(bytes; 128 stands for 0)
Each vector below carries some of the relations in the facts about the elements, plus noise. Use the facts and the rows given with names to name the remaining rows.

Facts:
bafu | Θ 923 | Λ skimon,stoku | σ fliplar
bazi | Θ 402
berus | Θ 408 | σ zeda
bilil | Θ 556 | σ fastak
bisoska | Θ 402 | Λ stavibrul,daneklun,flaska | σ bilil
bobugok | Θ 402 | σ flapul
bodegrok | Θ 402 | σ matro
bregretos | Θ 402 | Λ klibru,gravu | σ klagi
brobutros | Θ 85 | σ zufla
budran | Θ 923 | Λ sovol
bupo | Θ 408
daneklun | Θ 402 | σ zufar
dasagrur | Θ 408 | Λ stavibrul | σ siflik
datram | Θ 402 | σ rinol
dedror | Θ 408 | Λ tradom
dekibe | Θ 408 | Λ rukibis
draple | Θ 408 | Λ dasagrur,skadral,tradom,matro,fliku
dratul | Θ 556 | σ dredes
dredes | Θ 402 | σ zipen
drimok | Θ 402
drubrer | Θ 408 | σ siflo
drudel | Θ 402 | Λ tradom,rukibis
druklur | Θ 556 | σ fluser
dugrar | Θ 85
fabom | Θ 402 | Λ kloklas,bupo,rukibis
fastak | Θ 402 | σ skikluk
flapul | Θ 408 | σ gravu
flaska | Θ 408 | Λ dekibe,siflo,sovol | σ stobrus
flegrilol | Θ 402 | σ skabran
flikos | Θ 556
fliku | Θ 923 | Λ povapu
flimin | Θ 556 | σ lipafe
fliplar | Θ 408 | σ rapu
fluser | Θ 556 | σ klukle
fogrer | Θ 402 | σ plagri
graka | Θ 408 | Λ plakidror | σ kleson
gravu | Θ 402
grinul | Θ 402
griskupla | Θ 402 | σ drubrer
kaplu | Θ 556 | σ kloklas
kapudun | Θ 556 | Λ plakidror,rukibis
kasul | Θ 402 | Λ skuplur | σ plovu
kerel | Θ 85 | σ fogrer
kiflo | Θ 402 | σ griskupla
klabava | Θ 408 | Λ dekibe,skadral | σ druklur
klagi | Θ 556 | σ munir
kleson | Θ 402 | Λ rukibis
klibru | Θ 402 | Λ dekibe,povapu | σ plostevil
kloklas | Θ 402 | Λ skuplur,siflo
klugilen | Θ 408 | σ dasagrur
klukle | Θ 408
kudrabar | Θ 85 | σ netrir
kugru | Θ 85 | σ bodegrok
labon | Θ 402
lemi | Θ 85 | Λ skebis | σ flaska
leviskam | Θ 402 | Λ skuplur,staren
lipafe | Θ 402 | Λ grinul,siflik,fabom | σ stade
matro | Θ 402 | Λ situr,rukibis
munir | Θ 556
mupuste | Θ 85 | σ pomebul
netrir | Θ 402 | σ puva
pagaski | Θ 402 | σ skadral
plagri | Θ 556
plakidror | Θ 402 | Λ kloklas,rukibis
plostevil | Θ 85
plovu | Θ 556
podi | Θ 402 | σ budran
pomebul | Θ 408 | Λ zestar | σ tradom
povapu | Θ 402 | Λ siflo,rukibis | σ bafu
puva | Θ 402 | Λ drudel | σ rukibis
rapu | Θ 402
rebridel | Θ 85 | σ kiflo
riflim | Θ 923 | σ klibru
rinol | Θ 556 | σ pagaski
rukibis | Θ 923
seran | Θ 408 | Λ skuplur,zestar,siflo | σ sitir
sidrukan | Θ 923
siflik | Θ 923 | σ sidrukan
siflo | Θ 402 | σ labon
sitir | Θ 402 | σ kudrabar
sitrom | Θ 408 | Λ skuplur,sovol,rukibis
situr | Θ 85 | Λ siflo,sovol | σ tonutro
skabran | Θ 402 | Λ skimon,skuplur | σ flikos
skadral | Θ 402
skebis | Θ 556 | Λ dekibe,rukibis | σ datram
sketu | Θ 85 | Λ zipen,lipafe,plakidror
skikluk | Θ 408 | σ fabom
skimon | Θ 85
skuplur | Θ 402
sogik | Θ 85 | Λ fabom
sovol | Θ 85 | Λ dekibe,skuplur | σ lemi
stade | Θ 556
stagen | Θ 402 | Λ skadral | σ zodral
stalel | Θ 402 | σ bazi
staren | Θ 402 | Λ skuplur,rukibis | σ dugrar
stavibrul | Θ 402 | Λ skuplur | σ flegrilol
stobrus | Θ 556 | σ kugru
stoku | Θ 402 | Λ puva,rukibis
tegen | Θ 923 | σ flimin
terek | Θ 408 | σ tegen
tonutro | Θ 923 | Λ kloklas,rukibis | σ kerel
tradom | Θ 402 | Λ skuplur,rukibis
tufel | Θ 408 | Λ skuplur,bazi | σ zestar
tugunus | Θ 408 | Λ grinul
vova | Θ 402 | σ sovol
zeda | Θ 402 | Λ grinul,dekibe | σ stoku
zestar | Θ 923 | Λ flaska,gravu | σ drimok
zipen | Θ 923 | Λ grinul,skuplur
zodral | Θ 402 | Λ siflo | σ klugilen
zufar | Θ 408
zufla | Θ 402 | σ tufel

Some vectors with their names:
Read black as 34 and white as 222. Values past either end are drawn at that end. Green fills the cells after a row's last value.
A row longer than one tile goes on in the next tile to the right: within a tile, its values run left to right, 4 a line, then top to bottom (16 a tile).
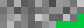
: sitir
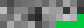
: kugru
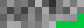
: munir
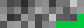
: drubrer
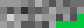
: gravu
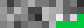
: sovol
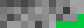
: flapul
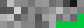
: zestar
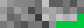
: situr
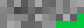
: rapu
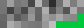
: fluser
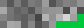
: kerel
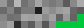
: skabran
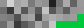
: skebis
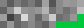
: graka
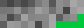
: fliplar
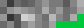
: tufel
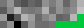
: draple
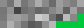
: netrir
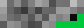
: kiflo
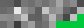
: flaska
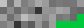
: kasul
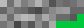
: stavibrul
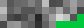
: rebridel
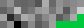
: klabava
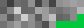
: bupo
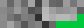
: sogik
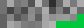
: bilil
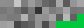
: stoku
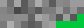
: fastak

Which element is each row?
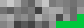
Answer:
bregretos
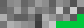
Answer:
riflim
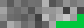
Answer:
mupuste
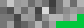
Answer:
kapudun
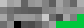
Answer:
stagen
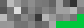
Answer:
fliku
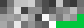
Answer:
rukibis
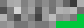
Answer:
tonutro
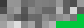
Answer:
sidrukan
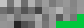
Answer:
zeda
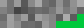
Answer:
drimok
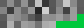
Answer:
stobrus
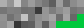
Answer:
drudel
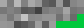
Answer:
tradom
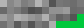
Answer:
daneklun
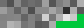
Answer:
kudrabar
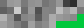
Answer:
budran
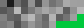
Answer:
tugunus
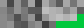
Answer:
sketu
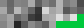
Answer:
lemi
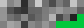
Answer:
labon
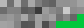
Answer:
fabom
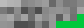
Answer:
klibru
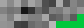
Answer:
skadral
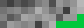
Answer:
klugilen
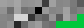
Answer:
matro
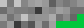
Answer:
staren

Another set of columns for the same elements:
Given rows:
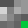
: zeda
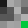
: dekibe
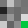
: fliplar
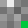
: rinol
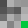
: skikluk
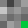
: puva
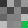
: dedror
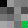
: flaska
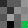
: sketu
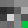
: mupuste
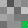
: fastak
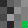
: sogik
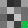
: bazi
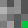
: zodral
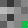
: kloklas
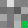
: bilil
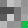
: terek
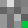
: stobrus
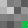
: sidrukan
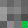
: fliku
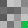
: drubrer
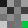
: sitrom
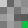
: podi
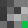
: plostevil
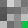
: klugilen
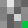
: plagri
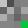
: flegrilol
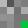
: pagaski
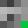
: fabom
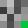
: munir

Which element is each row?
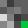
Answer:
bregretos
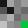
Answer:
klabava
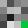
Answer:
skuplur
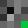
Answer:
situr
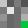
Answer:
rapu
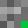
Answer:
plakidror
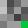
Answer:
kasul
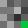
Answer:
povapu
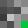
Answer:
kudrabar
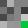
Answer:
dasagrur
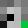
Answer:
rukibis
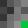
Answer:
sovol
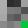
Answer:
skabran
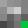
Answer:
siflik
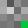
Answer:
drimok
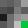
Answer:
skimon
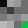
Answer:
pomebul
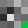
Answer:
rebridel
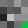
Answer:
kerel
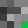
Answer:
kugru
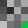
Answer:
graka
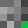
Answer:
zestar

